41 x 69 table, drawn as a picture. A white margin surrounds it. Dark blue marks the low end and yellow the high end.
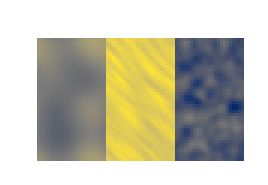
The table splits into one row of 3 panels. Panel 1,1: middling, smooth. Panel 1,2: very high, slanting down to the right, faint in contrast. Panel 1,3: low, blotchy.
